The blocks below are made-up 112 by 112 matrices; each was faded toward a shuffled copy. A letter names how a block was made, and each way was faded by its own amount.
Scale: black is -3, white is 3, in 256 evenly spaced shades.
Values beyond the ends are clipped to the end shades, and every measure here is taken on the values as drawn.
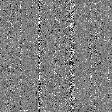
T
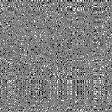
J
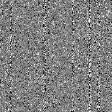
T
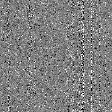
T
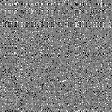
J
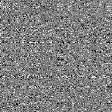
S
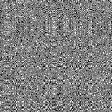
J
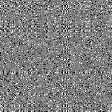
J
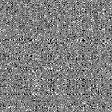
S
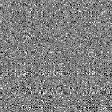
S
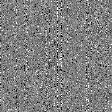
T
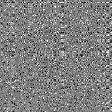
J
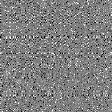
J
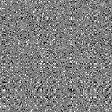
J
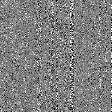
T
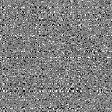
S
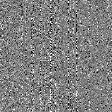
T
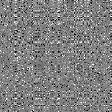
J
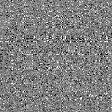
S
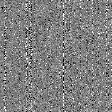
T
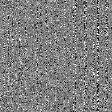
T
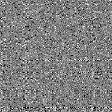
S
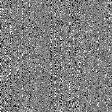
T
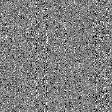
T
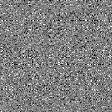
S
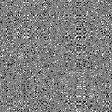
J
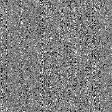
T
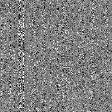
T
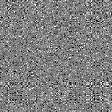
J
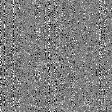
T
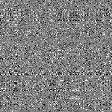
S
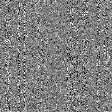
T
